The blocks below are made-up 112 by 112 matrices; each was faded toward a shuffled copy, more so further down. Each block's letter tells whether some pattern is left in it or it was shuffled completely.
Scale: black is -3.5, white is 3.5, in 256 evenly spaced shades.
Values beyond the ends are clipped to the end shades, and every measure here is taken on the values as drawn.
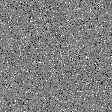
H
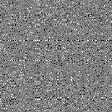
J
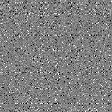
J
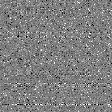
J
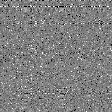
J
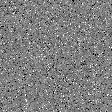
H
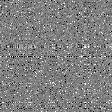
J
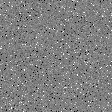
H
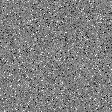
H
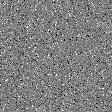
H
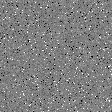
H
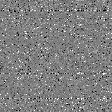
J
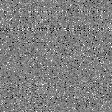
J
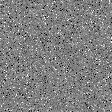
H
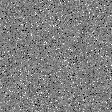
H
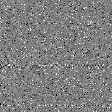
J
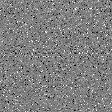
J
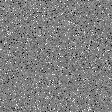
H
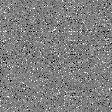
J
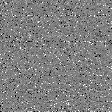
J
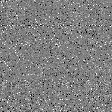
J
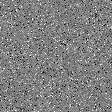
H
